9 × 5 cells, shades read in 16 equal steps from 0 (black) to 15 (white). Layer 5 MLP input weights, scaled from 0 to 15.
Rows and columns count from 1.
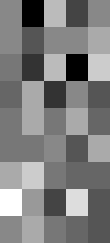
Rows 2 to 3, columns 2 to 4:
5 8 8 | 3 11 0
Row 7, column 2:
12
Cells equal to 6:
5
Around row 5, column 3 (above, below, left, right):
3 8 10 10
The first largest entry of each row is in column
3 5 5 2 2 5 2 1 2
